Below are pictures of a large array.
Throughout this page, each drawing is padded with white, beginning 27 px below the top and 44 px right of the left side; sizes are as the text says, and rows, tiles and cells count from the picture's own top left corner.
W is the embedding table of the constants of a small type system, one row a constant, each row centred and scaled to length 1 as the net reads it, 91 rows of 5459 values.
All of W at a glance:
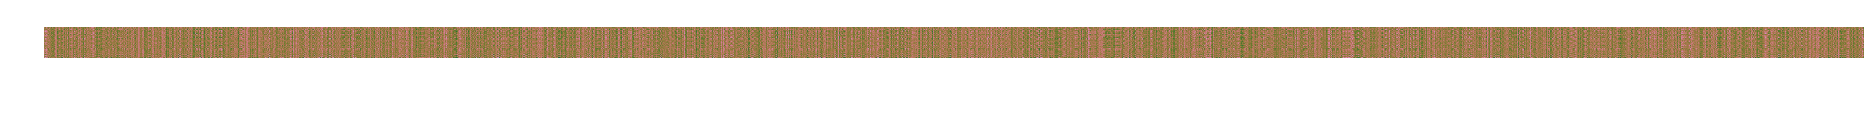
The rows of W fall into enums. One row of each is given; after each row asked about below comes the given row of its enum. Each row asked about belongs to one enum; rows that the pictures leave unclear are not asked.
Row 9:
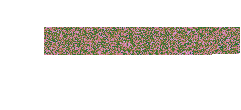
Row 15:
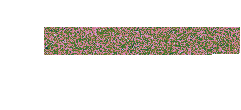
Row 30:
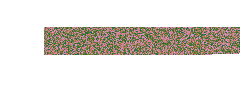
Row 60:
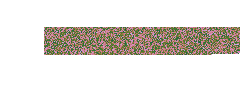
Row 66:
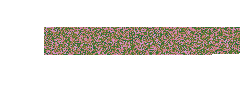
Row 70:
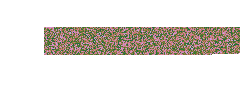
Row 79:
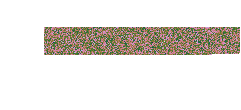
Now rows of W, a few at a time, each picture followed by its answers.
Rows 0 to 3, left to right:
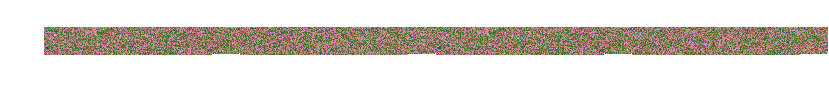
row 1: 30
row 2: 15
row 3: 60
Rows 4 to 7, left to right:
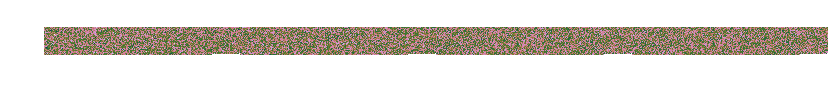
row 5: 66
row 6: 60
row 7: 60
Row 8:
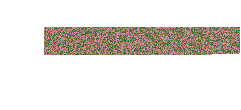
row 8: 30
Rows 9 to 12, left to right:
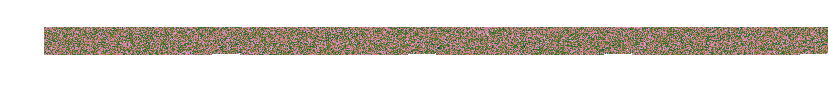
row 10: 66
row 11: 15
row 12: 70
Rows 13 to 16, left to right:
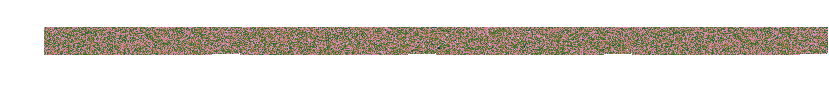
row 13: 30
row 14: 66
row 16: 30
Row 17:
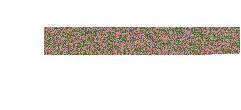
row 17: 30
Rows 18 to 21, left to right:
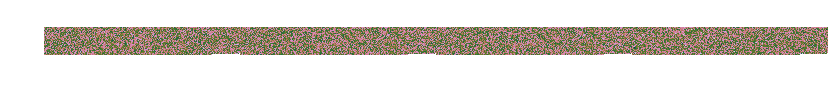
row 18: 60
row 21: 15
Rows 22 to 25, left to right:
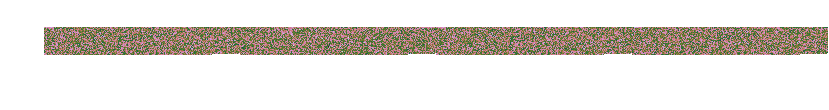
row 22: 70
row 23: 15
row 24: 70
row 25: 66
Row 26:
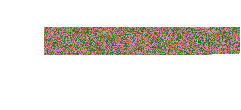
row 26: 79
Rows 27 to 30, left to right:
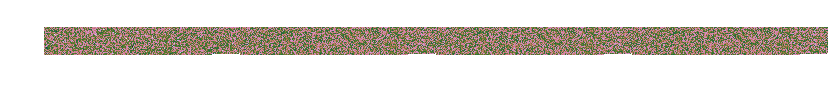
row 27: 15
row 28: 30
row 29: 30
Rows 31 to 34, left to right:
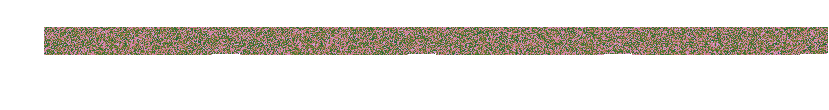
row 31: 60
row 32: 60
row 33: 30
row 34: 9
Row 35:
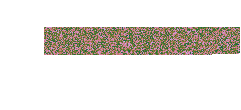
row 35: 9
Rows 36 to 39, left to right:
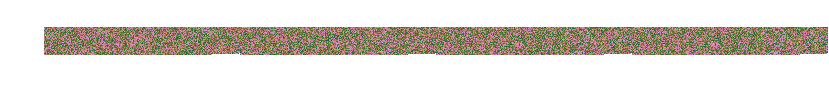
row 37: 66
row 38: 9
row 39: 9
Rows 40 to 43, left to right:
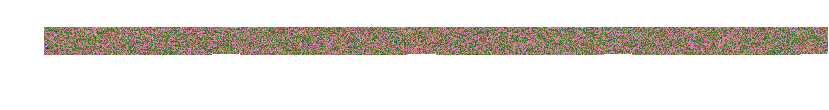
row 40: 15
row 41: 79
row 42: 30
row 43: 60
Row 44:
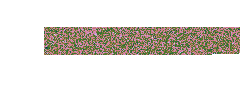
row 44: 15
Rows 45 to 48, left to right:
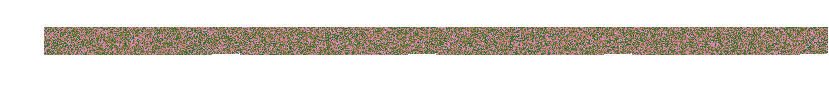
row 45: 60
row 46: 66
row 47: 70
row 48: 9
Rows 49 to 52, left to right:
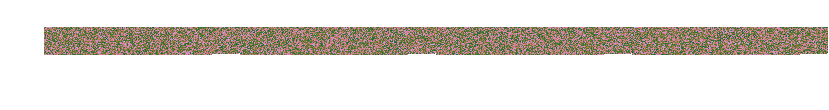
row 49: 9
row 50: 60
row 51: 30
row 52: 66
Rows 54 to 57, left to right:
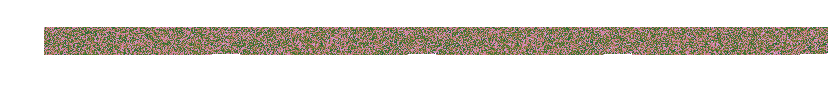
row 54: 30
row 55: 60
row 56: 60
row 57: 9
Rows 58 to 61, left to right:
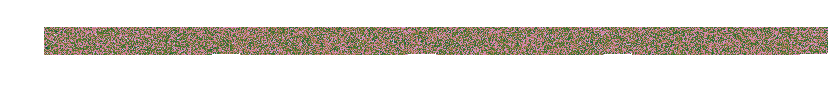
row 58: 15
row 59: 79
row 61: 30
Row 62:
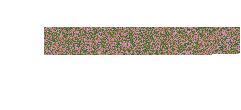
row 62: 9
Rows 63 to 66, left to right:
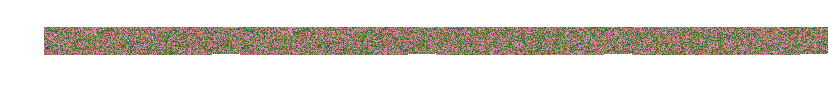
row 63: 15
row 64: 15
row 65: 9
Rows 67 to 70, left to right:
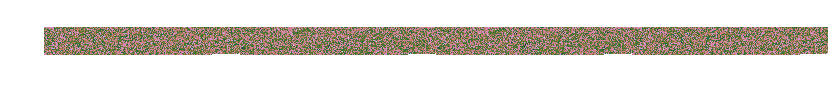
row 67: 70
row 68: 15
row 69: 15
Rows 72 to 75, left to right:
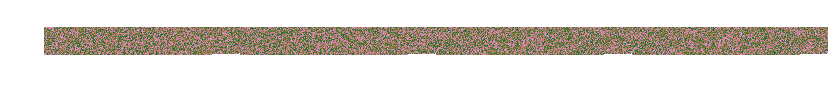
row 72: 70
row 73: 30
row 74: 60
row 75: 60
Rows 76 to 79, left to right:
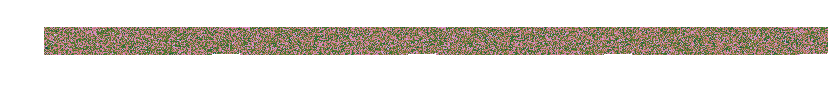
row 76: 15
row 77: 70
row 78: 70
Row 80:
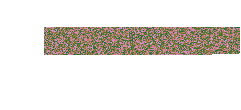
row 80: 66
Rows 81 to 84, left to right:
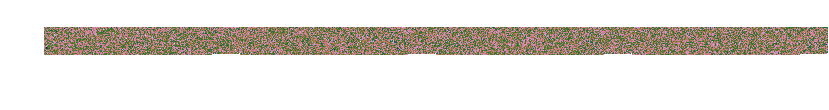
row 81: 15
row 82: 79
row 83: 60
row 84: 9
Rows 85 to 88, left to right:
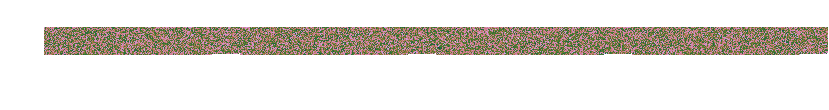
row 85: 30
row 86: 70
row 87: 15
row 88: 60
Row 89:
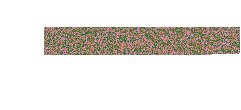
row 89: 30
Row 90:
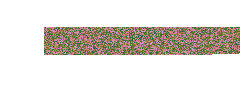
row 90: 66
